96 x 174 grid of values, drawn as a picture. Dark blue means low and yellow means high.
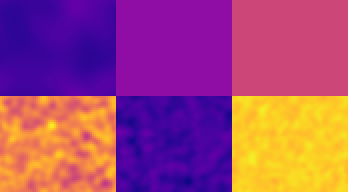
It is made of 2 by 3 panels. Panel 1,1: very low, smooth, faint in contrast. Panel 1,2: low, flat. Panel 1,3: middling, flat. Panel 2,1: high, blotchy. Panel 2,2: very low, blotchy, faint in contrast. Panel 2,3: very high, blotchy, faint in contrast.
